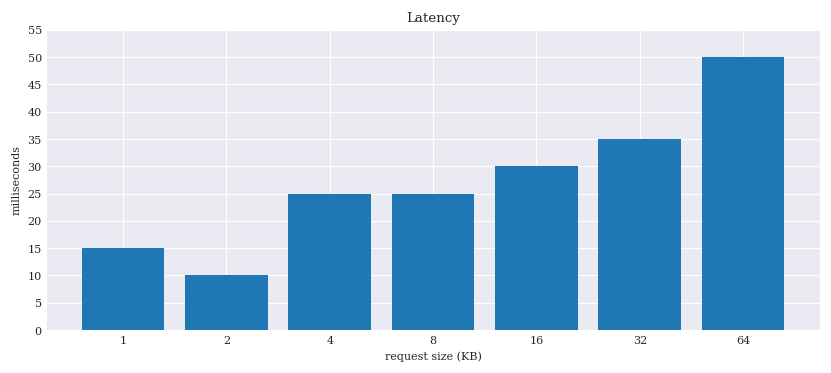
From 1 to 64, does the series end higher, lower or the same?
higher
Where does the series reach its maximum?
64
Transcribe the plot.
Title: Latency
x-axis: request size (KB), ticks 1 2 4 8 16 32 64
y-axis: milliseconds, ticks 0 5 10 15 20 25 30 35 40 45 50 55
Values:
15 10 25 25 30 35 50
